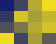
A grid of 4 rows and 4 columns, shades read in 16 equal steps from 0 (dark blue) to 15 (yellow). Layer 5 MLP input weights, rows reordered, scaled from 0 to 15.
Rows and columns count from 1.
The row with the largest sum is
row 2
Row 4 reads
15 3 10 5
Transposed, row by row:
0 2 4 15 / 3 13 7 3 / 11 10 11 10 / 15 12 13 5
